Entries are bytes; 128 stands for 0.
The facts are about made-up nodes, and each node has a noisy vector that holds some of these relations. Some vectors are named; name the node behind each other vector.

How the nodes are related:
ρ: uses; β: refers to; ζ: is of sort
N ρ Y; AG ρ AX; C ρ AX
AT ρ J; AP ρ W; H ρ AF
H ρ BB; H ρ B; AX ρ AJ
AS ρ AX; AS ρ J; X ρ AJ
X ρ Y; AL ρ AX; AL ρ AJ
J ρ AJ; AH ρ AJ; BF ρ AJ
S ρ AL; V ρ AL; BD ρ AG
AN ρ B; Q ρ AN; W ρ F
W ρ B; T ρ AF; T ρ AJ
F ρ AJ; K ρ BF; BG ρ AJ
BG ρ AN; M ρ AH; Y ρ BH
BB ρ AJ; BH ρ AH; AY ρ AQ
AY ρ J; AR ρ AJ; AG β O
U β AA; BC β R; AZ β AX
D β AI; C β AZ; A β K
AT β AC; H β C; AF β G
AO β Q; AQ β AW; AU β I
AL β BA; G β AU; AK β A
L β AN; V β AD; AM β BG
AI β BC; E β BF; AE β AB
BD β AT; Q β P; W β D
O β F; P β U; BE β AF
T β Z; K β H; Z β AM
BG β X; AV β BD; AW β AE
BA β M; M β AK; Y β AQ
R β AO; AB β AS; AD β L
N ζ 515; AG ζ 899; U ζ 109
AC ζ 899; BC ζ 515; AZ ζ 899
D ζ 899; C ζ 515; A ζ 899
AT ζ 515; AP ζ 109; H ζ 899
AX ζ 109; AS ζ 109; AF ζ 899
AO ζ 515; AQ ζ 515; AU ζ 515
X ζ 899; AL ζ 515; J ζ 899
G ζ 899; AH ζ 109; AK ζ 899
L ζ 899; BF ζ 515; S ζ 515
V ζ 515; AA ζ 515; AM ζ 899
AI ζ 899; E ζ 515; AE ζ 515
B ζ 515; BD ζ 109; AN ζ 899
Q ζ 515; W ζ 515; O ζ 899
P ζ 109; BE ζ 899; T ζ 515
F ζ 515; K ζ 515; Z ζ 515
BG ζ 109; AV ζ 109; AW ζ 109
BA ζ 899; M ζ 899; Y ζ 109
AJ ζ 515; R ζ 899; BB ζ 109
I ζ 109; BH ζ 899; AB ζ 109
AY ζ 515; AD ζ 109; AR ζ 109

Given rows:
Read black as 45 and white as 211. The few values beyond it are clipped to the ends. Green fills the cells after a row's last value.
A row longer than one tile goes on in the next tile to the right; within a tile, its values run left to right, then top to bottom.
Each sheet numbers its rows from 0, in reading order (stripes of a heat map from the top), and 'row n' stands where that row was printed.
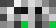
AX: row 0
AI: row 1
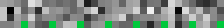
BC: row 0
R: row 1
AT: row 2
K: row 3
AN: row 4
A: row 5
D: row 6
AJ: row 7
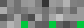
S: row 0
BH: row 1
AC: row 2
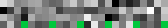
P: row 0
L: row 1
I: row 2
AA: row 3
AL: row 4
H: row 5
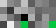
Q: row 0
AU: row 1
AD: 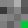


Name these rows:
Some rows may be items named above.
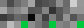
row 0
T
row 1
Y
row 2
AP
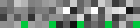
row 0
BG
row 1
AR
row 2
AZ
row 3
H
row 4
C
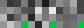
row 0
AQ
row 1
M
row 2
AV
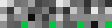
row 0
R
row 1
Y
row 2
R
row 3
AK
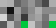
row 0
AO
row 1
J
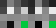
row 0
AK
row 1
BA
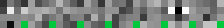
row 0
AK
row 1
AF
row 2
BE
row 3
BH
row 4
N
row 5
BD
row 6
W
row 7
AY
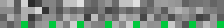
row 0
X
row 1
K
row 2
AS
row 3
AH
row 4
AS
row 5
BB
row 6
AG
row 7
V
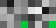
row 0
B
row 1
C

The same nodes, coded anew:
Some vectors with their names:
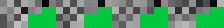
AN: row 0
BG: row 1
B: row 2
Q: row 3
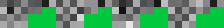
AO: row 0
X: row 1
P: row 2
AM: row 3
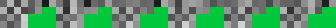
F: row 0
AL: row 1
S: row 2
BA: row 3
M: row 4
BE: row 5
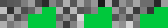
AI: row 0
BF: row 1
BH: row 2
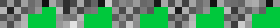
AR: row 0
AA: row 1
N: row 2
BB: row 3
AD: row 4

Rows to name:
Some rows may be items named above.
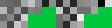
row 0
AC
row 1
AX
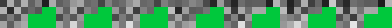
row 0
AH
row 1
M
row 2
M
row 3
BC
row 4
AG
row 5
AA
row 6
AG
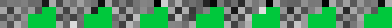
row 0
V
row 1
Y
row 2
C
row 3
W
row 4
J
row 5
AY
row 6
T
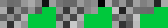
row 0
AQ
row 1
AT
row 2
AJ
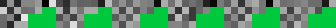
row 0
AX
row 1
AG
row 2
K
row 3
W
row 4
H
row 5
V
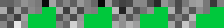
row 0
BD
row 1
AP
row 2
R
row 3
AK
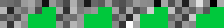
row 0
AV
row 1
AL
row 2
AS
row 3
AZ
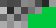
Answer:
R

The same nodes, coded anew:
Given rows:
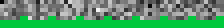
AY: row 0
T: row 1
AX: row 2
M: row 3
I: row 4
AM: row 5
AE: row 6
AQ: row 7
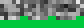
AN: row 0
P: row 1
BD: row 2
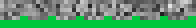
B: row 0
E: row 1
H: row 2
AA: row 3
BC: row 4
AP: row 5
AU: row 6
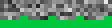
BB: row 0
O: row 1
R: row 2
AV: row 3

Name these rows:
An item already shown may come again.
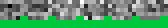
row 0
AC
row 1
BD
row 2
C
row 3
AN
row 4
H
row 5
N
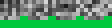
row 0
BG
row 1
V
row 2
BD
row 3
AG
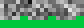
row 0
W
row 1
J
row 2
BH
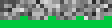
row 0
AH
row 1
AX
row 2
S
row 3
X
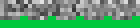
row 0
N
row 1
AT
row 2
H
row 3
K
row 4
K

